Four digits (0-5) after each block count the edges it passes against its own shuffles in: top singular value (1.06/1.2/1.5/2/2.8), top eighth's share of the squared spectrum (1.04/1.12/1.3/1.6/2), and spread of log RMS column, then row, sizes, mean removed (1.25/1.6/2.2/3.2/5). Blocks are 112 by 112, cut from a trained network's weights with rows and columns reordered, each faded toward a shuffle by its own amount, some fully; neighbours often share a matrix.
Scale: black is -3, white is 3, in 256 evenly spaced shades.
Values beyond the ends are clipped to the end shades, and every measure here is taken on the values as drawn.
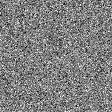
0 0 0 0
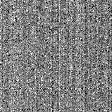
4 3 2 2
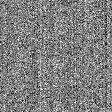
3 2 1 1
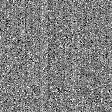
2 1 0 1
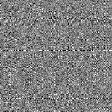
3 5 3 3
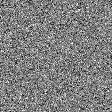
0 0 0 0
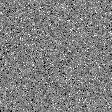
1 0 0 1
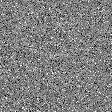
0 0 0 0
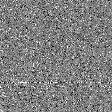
3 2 1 1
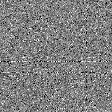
3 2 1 2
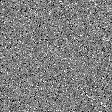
0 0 0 0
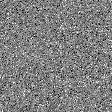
1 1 0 0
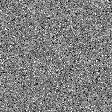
0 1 0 1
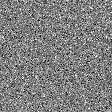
1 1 0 0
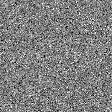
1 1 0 1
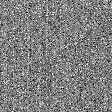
2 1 0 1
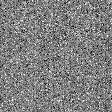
1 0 0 0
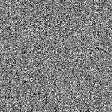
3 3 1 2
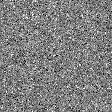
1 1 0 0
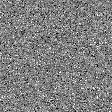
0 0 0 1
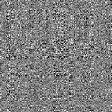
3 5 3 3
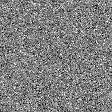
1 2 0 0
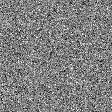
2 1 0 0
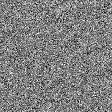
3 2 0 1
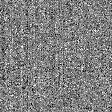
2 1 0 1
